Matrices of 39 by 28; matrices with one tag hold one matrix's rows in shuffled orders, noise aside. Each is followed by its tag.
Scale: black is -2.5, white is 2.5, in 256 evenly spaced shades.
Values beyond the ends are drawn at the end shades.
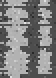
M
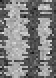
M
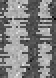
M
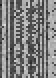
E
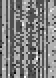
E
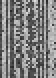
E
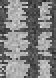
M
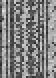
E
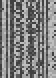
E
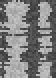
M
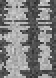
M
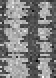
M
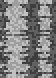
M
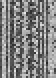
E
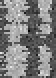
M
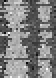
M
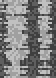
M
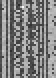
E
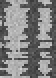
M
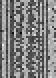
E
